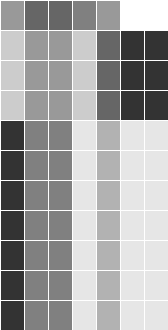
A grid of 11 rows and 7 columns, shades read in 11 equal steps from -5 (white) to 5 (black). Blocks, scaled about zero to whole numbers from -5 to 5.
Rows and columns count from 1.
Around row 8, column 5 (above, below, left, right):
-2 -2 -4 -4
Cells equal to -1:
8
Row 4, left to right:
-3 -1 -1 -3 1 3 3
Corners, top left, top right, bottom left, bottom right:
-1 -5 3 -4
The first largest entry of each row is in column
2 6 6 6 1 1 1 1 1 1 1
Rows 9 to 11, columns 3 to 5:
0 -4 -2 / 0 -4 -2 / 0 -4 -2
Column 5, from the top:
-1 1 1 1 -2 -2 -2 -2 -2 -2 -2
